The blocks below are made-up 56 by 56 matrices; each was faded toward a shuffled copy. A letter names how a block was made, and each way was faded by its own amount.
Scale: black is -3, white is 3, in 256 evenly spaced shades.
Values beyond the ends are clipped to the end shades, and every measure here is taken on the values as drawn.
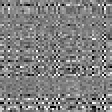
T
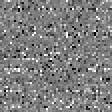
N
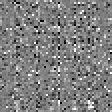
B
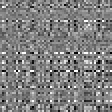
T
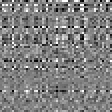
T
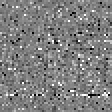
N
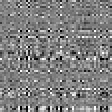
T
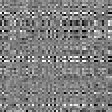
T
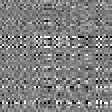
T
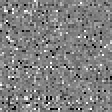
N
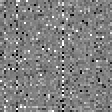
B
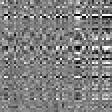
T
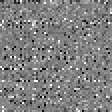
N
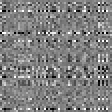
T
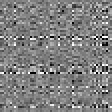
T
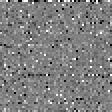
N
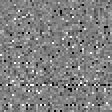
N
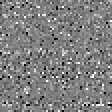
N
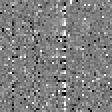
B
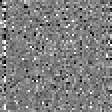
B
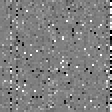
B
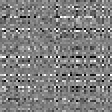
T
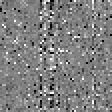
B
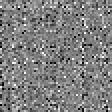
B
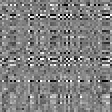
T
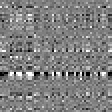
T
